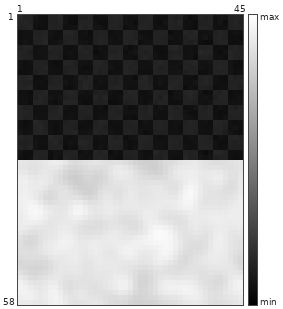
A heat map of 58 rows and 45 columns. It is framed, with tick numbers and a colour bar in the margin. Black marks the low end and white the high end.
The table splits into 2 rows of 1 panel. Panel 1,1: very low, checkered, faint in contrast. Panel 2,1: very high, blotchy, faint in contrast.
